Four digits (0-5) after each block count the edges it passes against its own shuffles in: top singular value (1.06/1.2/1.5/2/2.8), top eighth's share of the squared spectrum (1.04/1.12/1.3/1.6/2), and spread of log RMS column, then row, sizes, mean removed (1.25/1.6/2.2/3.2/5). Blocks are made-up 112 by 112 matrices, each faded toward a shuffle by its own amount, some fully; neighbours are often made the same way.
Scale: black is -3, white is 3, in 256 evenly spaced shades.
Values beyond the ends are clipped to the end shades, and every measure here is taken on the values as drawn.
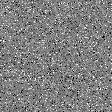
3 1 0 0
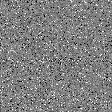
2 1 0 0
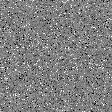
2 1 0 1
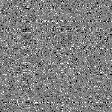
4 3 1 2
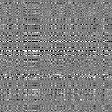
5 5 3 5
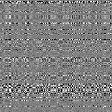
5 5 3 5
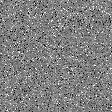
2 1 0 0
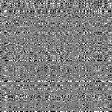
5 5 3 4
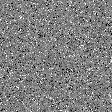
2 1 0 0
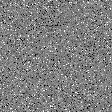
2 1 0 0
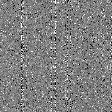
4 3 3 0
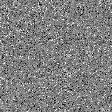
2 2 1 0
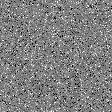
0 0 0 0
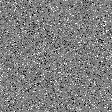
2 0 0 0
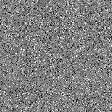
3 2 0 0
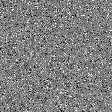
2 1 0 0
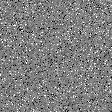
0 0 0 0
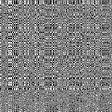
5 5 4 4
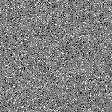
4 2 1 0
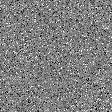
2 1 0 0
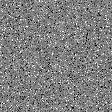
2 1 0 0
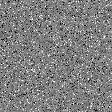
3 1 0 0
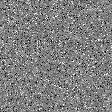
2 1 0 0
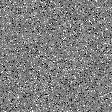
0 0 0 0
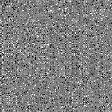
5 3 2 2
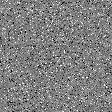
0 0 0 0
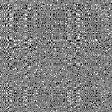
5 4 3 3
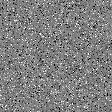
0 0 0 0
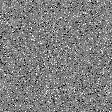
2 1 0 0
